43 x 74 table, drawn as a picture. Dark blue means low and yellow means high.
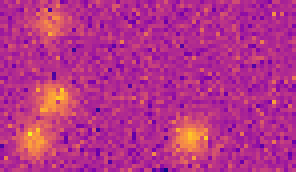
Overall the values sit about 40% of the way up the scale. There are four bumps. Most values sit low, with a long tail of high ones. Neither half mirrors the other.
